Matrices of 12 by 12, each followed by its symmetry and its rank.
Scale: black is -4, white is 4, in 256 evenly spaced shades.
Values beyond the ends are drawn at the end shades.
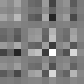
symmetric, rank one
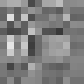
neither, rank two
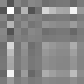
symmetric, rank one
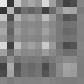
symmetric, rank one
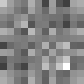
symmetric, rank two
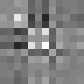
symmetric, rank two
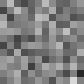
antisymmetric, full rank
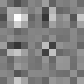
symmetric, rank two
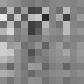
neither, rank two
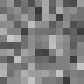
antisymmetric, full rank
